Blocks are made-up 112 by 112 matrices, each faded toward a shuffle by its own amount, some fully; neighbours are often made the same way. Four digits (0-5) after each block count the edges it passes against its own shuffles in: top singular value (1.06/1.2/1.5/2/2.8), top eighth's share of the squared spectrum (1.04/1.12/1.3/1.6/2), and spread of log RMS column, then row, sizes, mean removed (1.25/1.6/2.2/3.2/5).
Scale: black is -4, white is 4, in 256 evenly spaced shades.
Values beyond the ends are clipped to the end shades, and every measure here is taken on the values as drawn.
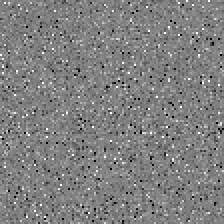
2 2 0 0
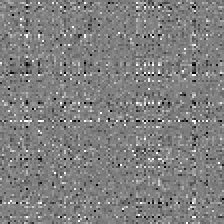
5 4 3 3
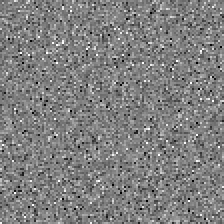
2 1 0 0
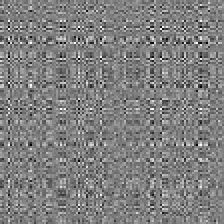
5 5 4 4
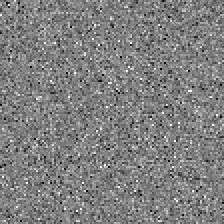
2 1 0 0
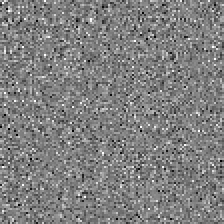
4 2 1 1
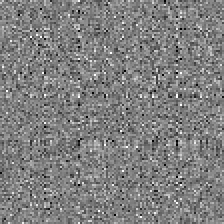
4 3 3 2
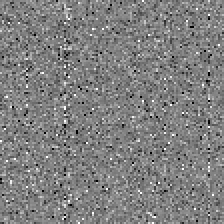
2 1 2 0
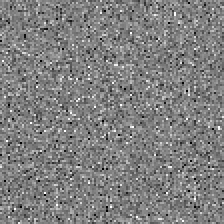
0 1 2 0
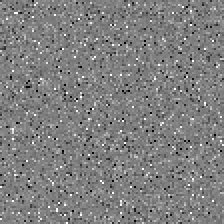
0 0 0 0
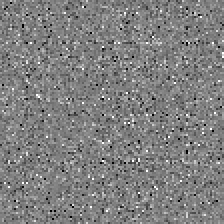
1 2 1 2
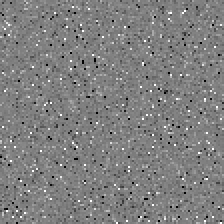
0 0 0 0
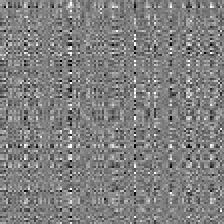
5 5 4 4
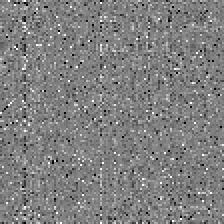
4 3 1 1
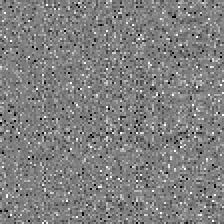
4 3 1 1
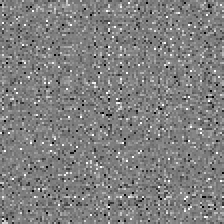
4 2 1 1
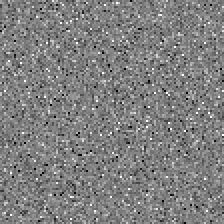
1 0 0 0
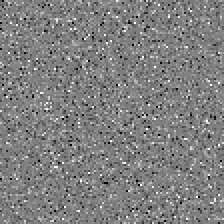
0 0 0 0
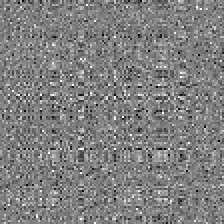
5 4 3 3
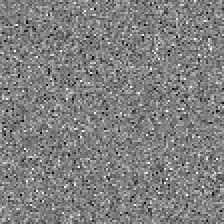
0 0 0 0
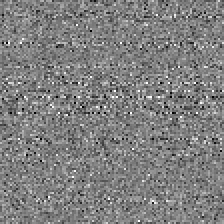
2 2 0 3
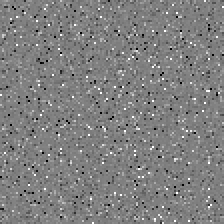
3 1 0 0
